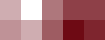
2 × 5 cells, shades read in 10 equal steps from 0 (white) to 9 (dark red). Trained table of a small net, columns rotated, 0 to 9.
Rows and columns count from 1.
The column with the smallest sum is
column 2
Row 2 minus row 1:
1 3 1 2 1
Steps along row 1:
down up up same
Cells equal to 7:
2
